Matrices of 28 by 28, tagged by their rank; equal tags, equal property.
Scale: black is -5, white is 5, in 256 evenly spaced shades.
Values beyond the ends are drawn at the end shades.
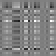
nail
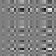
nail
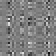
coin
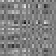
coin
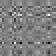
coin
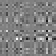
coin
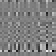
coin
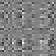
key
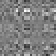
key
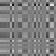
nail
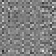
key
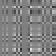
nail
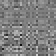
key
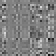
key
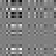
nail
